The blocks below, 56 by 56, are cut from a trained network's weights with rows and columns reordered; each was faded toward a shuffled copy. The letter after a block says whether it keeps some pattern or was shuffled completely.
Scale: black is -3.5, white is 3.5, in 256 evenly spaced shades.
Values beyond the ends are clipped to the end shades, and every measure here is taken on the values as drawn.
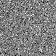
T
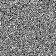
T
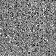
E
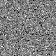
E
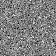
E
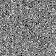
E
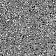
T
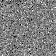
T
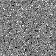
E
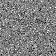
T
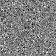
E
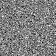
T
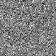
E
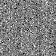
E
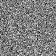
E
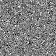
T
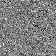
T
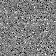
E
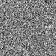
E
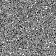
T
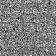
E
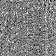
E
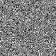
E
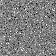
T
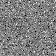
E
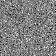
T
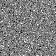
T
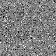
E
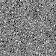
T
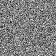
T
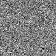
E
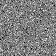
T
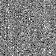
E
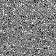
E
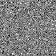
E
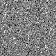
E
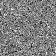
E
